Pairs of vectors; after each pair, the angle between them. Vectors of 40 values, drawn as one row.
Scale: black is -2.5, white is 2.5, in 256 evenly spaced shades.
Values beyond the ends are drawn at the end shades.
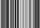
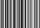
orthogonal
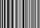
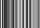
partly aligned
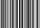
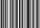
nearly parallel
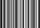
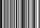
partly aligned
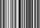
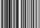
nearly opposite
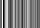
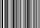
nearly opposite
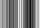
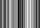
nearly opposite
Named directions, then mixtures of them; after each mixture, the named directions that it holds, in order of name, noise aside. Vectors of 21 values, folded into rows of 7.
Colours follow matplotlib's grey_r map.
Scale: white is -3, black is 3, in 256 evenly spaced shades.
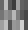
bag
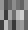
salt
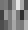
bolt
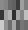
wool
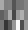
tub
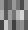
salt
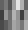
bolt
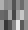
tub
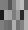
bolt, wool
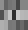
salt, wool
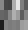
bolt, salt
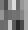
bag, tub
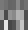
bag, salt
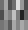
bag, bolt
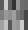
bag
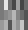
bag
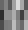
bolt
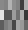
bolt, wool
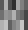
bag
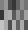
bag, wool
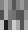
salt, tub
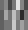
bag, bolt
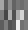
salt, tub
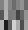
salt, tub
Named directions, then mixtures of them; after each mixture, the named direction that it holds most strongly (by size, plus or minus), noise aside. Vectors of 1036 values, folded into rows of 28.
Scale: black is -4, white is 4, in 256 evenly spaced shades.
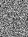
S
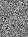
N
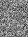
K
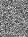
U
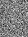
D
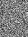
D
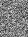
U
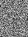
S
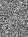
N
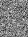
K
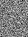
S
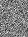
U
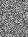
U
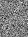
N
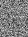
S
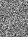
N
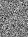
N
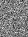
S
